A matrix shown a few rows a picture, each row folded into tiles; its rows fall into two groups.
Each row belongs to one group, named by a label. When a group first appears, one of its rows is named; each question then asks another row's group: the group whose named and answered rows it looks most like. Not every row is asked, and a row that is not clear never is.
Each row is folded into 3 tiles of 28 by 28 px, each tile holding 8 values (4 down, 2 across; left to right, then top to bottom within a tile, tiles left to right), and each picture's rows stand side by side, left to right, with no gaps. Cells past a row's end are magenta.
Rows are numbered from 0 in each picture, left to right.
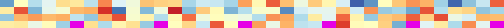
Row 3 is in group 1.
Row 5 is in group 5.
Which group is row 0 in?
1
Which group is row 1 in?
1
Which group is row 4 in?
5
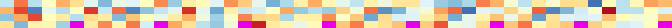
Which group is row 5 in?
5
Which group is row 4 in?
5
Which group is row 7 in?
1
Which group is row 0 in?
1
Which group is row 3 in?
5
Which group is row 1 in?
5
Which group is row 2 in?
1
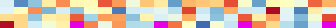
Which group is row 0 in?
5
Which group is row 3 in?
1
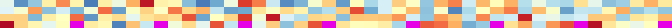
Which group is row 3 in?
5
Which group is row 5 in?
1
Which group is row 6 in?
5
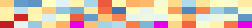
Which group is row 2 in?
5
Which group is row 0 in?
5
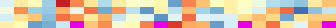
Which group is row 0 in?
1
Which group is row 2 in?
1
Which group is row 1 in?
5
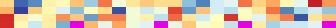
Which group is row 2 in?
5
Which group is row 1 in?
1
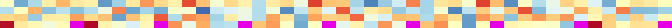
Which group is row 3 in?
1
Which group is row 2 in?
1
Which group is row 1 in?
5
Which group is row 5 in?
1
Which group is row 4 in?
5
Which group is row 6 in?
1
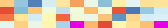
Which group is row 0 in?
5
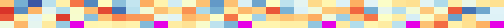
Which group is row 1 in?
1
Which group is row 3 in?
1
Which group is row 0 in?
5
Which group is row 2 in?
1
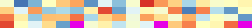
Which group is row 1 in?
1
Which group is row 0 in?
5
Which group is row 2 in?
5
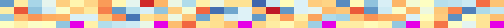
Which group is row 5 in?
5
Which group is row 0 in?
1
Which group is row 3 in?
1
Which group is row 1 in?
1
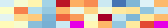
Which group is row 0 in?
1
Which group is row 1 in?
5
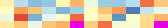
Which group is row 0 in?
5
